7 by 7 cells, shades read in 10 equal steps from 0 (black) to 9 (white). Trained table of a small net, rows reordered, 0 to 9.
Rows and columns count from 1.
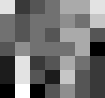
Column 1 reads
8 4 4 3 1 1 0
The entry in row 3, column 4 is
3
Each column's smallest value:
0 2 0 1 4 3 0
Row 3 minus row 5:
3 -5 2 0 0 2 1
